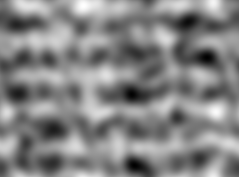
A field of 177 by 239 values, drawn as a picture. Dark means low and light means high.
No seam splits the table. The histogram is bell-shaped. Horizontal stripes repeat 5 times down the table. The field is smooth, with broad soft blobs. No overall slope runs across the table.
